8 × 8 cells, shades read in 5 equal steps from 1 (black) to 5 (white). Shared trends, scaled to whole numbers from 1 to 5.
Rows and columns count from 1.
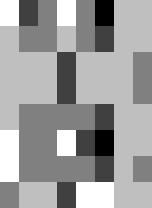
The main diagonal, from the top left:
5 3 4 2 3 1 4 4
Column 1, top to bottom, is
5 4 4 4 4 5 5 3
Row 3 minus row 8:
1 0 0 0 -1 -1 0 -1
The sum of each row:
27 27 29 29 26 27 26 31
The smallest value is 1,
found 2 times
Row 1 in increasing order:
1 2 3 3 4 4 5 5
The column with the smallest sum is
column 6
